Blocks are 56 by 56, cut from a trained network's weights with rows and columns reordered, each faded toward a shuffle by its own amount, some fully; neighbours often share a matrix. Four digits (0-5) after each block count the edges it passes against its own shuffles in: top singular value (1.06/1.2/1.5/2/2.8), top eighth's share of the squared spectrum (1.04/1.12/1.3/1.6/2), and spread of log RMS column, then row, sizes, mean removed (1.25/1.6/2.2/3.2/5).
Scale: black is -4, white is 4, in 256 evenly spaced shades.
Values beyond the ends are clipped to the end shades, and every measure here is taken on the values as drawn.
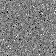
0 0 0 0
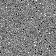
0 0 0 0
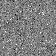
1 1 0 0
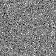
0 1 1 0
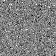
0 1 0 0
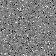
0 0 0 0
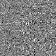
3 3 2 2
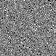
0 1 0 0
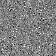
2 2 1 0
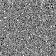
1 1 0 0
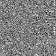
2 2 1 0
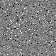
1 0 0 0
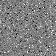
1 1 0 0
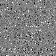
2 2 0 1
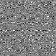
3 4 0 3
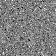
0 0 0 0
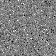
0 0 0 0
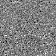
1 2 1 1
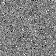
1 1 0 0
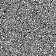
0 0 0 0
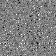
2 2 0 1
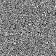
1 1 0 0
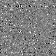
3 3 1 1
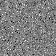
1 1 0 1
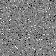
2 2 0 0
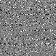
3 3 0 2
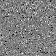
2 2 0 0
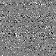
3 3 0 2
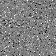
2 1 0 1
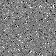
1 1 0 0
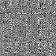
3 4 2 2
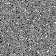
0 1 0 0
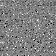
2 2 0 1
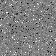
0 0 0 0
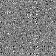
2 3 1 1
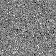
0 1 0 0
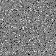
2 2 0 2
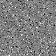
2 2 0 0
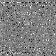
3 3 0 2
